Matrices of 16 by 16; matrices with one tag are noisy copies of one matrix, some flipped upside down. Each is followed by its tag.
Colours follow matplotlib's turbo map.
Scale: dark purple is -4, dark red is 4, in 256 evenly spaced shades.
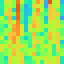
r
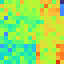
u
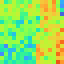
u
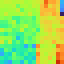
u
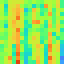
r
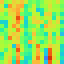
r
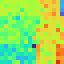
u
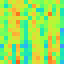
r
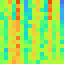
r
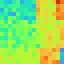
u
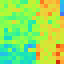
u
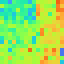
u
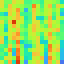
r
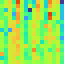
r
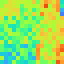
u
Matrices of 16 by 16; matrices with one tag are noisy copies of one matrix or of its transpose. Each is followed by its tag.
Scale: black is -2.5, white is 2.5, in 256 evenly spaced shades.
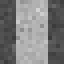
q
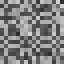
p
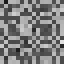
p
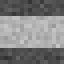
q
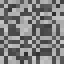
p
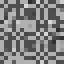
p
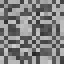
p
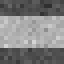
q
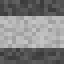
q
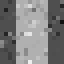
q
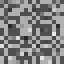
p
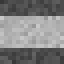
q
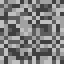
p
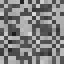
p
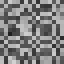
p
